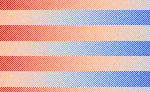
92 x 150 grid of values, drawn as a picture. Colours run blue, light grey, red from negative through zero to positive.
Slope: up to the left. Stripes: horizontal, repeating 3 times. Average level on the scale: 50%.
